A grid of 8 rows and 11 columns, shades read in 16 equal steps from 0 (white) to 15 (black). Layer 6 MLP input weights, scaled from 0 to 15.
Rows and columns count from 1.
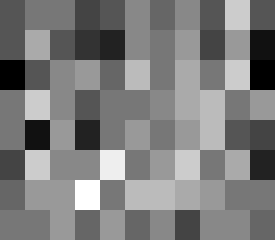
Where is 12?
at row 2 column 4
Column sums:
79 57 57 68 63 53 57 48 58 50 86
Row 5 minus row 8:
0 6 0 4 2 -3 1 -5 -3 3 2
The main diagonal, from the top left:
10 5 7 10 8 8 4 11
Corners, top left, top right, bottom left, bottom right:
10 10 8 9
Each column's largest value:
15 14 10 13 13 9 9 11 11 10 15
